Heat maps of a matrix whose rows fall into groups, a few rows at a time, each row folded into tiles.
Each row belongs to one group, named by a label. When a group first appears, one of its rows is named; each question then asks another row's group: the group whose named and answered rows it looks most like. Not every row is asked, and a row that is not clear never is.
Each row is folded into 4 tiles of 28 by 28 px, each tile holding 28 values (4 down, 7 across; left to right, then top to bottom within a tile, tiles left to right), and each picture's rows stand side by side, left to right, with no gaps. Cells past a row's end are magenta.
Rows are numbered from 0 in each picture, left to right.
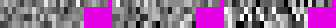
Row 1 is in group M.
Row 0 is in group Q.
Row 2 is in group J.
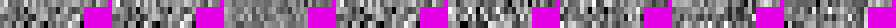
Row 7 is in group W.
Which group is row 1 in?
M
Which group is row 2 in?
J
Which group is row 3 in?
M
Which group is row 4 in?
J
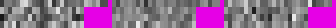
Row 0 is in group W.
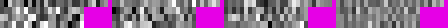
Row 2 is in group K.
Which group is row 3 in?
K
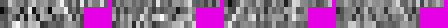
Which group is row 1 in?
Q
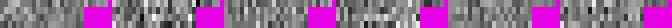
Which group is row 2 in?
K
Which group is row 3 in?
Q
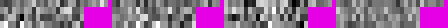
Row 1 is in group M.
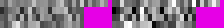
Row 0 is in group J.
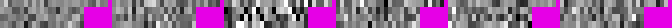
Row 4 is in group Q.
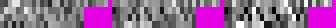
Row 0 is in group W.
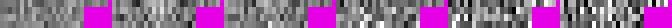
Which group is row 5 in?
K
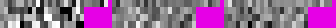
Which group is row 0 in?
Q
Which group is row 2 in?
M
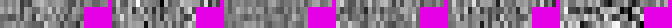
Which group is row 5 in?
Q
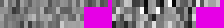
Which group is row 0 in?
Q
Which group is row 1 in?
W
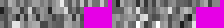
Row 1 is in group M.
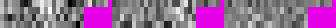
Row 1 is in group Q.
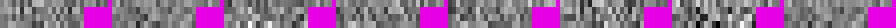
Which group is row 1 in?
M
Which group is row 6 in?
M
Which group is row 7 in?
M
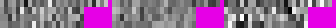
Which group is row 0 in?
K
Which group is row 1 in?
J
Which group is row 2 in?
J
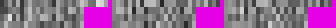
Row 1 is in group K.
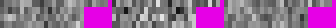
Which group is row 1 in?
Q
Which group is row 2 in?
W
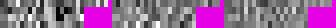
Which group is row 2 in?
K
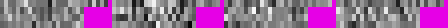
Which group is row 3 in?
J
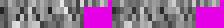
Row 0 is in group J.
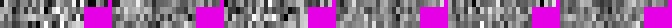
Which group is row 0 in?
Q
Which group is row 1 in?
W
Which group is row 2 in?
Q
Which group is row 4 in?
K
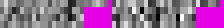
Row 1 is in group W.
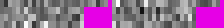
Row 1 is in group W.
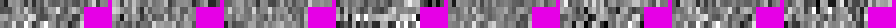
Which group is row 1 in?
J
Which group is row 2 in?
W
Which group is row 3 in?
Q
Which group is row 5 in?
M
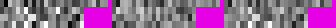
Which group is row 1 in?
W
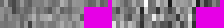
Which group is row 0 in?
Q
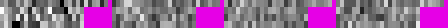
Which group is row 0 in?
J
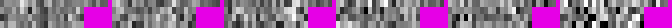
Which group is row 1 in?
Q
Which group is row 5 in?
M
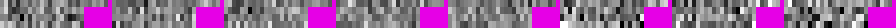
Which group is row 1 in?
W
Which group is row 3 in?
W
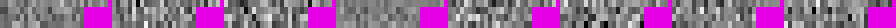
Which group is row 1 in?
K
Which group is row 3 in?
Q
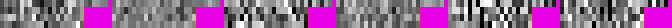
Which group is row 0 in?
K
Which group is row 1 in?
Q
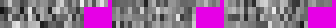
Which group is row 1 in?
W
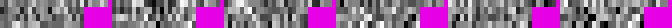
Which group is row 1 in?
K
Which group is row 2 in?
W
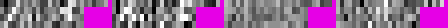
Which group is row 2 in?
J
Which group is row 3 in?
K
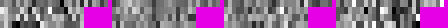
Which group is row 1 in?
W
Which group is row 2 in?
Q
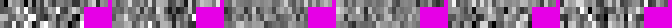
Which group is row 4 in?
M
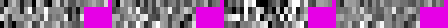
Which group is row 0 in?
W
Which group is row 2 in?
K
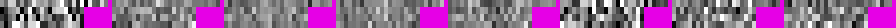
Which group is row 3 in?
K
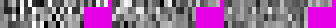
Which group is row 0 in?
K
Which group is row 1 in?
W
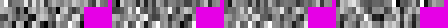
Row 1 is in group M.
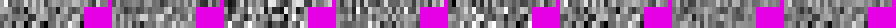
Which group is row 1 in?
Q
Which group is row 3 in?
K
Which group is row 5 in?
M
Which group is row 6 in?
Q
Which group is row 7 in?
M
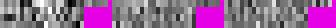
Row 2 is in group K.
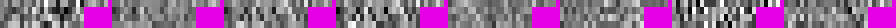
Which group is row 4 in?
W
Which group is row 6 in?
K
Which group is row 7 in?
J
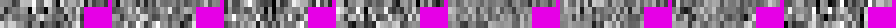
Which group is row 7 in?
W
